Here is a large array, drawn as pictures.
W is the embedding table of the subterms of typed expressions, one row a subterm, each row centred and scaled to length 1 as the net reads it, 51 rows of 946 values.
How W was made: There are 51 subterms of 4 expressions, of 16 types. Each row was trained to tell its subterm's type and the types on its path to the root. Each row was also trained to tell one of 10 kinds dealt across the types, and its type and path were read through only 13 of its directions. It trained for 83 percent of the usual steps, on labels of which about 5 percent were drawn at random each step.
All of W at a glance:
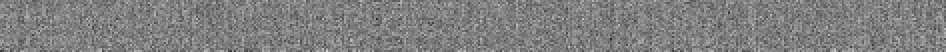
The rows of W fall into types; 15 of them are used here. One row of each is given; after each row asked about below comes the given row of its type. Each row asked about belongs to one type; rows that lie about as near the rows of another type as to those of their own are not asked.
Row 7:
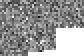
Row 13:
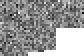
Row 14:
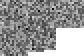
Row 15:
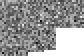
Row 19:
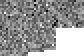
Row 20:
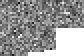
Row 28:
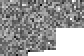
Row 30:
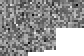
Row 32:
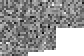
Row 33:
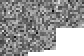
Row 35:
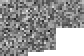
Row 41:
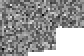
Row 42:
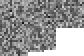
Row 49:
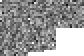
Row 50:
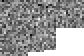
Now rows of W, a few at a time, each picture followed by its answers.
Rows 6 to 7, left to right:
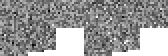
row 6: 14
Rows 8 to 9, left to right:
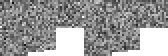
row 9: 28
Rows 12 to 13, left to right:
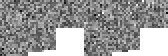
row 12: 7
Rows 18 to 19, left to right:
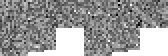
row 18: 42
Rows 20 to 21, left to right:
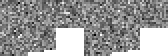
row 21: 49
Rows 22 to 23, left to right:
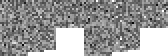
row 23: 7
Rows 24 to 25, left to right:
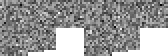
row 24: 15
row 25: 50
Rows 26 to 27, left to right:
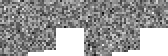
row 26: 49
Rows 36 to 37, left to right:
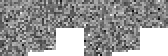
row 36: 42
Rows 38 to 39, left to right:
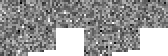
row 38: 20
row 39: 15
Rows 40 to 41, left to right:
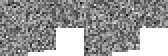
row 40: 42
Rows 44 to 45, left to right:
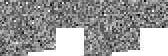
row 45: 49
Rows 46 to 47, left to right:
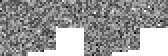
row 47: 32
